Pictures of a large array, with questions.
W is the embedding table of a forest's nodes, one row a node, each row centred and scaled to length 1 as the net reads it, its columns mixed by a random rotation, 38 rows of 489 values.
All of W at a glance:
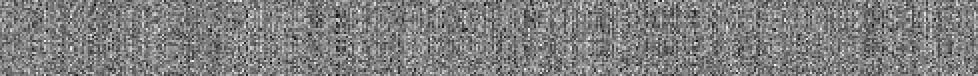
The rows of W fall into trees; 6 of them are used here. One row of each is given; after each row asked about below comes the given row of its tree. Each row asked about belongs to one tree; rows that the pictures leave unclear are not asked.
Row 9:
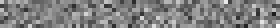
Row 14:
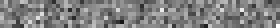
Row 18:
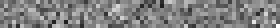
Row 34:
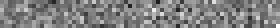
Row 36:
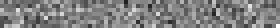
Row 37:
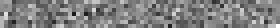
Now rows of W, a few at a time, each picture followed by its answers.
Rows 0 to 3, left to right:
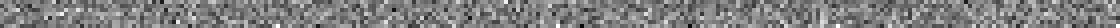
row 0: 36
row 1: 9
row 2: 9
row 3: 34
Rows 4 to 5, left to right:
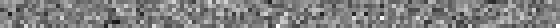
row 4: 14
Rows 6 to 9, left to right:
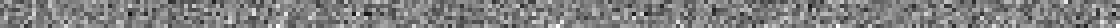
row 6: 37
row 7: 37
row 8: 37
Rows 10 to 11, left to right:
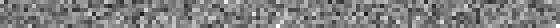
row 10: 9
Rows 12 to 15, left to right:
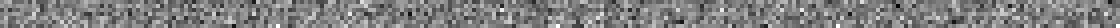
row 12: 37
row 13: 37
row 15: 14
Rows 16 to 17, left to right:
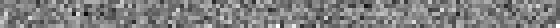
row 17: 36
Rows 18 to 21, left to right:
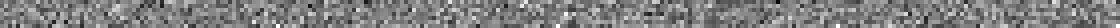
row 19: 36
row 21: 34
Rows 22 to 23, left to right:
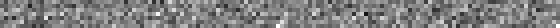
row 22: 36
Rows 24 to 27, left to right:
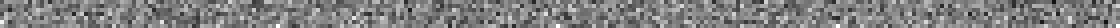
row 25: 37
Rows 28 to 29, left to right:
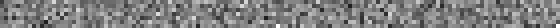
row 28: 36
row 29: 18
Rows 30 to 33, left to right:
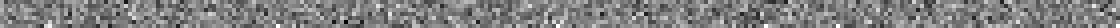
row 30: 34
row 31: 18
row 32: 37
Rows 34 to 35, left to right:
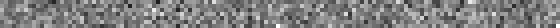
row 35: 34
